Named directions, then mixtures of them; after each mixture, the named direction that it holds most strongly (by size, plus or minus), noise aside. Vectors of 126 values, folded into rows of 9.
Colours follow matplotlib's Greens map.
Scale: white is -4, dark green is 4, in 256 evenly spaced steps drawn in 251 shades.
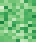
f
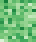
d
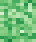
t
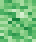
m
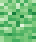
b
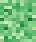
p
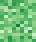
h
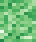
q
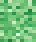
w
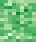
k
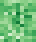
k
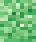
b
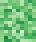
p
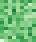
d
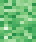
p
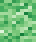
q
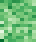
q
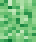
k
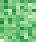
d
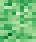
k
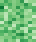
f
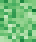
d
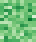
p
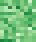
w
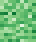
f
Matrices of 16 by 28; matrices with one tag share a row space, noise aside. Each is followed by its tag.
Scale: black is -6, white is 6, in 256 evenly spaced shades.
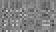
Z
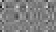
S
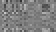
Z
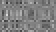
Z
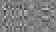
Z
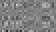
Z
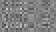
Z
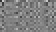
S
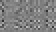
S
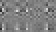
S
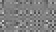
S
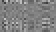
Z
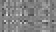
Z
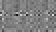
S
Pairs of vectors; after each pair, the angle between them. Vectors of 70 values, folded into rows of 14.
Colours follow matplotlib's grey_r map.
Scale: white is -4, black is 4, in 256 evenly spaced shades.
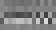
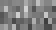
partly opposed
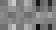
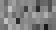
partly aligned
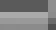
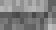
nearly opposite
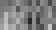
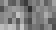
partly aligned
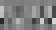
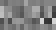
nearly parallel
